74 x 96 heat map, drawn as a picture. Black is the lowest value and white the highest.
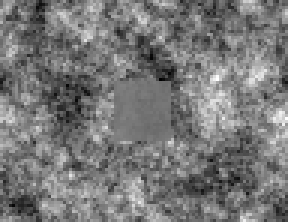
In the centre lies a patch that is calmer than the rest. The centre is the smoothest part. The field is mottled with small blotches. The values follow a bell shape. The middle right is the ninth with the highest average. There is no seam. Neither half mirrors the other. There is no overall slope.
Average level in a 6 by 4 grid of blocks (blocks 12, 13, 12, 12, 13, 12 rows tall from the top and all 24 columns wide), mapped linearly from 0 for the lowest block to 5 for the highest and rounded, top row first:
1412
1214
0135
3235
3211
1511
